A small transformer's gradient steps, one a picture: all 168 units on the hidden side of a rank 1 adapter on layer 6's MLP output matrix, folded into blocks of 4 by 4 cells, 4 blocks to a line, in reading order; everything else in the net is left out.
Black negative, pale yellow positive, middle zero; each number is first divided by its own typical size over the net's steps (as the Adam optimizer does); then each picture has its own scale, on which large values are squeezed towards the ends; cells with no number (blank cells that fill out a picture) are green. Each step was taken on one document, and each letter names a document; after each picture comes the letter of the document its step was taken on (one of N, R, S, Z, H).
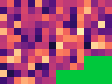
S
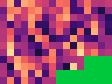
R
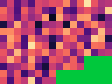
S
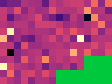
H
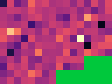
H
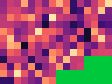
R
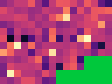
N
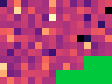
H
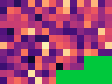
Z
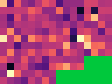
N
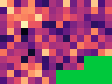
Z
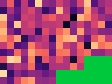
S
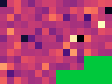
H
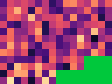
R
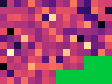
H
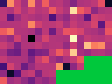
H
